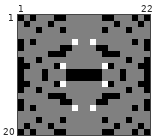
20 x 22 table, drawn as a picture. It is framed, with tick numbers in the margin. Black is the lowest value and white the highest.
Mirror symmetry: left to right and top to bottom. Average level on the scale: 40%. Slope: none.
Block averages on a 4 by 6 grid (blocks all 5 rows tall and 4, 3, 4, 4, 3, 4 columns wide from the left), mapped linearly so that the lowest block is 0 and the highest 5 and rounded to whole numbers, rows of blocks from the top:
0 3 5 5 3 0
0 1 1 1 1 0
0 1 1 1 1 0
0 3 5 5 3 0
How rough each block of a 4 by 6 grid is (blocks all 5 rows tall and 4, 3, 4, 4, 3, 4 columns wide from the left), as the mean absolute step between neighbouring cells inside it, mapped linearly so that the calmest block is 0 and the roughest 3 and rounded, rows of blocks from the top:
300003 | 121121 | 121121 | 300003
